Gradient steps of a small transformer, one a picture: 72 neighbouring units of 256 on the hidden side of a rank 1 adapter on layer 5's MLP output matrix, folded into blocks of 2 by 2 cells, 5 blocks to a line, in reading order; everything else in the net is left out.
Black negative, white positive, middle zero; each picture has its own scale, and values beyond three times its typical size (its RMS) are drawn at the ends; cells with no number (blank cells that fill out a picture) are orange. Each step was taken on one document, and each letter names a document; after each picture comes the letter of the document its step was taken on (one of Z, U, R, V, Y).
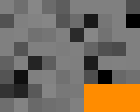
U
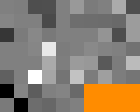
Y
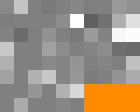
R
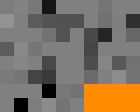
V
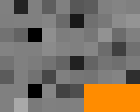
R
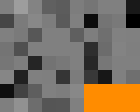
U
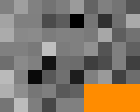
Y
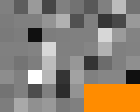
Y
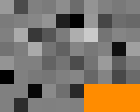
R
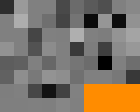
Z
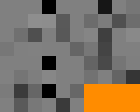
V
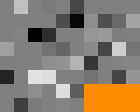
R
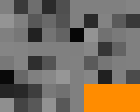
U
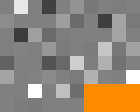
R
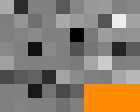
Z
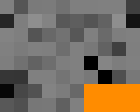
U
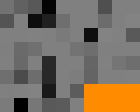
V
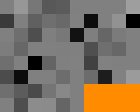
U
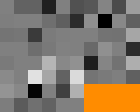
Y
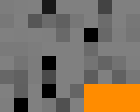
V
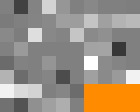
U
